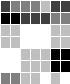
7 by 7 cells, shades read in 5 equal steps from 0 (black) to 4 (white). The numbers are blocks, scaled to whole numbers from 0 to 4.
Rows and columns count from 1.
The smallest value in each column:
0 0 1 1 1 0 0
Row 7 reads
2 2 3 3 4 3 4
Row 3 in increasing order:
3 3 3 3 4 4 4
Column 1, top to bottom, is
1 0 3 3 4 4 2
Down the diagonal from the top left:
1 0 4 4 3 0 4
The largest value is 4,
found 12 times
